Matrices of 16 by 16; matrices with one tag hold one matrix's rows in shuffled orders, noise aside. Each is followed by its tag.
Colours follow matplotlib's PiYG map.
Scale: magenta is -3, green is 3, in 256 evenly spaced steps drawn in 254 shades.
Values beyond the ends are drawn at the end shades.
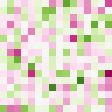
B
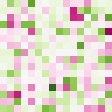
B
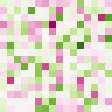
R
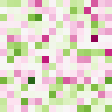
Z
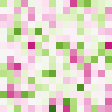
B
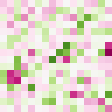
B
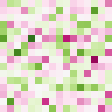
Z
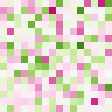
R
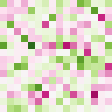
Z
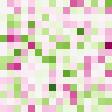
B
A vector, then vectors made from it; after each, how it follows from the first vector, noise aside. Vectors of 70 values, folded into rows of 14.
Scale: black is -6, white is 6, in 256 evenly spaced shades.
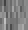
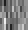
scaled up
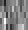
scaled up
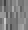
copied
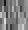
scaled up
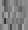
sign-scrambled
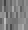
copied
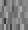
sign-scrambled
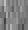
negated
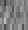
sign-scrambled
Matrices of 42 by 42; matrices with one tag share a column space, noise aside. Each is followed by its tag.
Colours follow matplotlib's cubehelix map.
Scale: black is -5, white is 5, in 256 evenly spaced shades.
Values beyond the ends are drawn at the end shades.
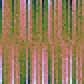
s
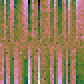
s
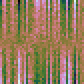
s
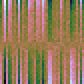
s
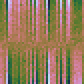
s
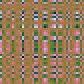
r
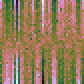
s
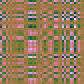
r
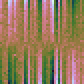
s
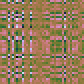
r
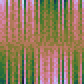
s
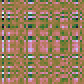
r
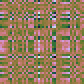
r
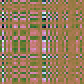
r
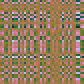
r
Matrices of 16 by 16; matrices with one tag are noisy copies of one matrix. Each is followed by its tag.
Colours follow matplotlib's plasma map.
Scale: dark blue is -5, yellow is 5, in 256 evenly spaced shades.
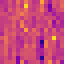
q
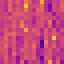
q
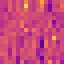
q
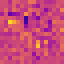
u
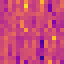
q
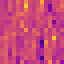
q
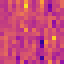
q
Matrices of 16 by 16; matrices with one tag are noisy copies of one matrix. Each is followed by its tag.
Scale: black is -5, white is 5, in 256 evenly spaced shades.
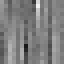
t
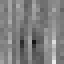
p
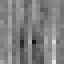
p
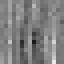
p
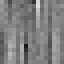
t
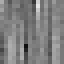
t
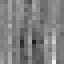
p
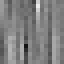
t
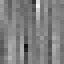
t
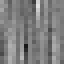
t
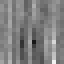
p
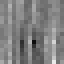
p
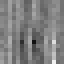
p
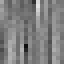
t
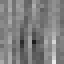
p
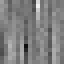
t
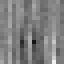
p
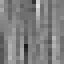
t
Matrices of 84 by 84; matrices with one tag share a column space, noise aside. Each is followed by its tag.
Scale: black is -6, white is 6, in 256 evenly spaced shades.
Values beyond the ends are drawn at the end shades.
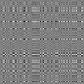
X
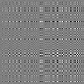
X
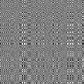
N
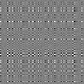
X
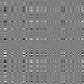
X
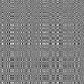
N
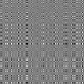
N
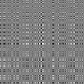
N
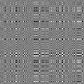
X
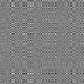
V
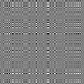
V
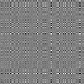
V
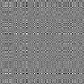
V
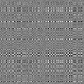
X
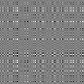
X
